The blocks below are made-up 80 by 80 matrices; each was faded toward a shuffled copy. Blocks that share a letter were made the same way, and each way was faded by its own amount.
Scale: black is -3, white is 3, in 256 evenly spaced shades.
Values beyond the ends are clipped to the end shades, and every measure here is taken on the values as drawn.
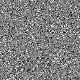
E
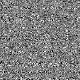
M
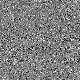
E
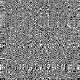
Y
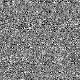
M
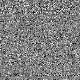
M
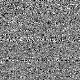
M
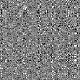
Y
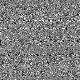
M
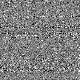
M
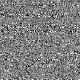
M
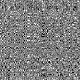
Y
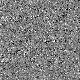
E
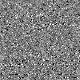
E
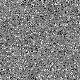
E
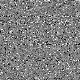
E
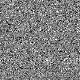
M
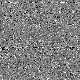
E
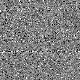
E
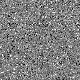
E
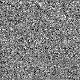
M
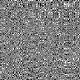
Y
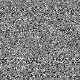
M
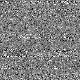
M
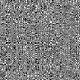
Y
